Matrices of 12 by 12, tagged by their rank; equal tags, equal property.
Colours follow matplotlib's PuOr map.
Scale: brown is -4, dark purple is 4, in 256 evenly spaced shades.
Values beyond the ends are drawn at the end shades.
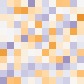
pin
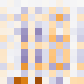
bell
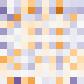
bell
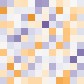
pin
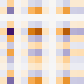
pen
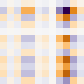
pen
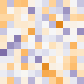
pin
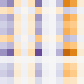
pen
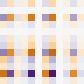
pen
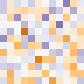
pin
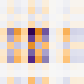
pen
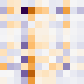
bell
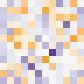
pin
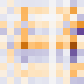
bell
